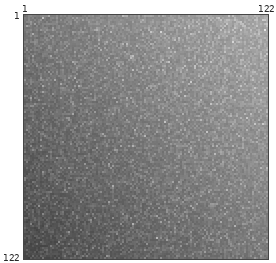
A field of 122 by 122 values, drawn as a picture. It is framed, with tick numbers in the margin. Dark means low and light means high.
There are no regular stripes. The ninth with the highest average is the top right. The field climbs toward the top right. The bottom left is the ninth with the lowest average. The halves do not mirror each other.
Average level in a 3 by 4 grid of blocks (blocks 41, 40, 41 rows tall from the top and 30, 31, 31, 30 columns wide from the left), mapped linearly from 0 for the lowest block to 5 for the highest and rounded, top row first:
2 3 4 5 | 1 2 3 4 | 0 1 2 3
